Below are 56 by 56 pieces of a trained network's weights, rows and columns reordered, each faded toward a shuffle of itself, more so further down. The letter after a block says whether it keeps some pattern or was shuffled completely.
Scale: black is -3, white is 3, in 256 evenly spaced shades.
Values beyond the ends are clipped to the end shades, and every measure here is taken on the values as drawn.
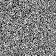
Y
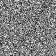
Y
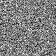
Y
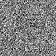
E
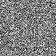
E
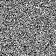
Y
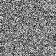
E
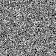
Y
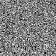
E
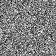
Y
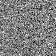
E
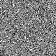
E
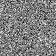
Y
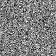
Y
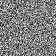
Y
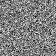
Y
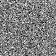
Y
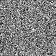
Y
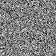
Y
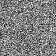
Y
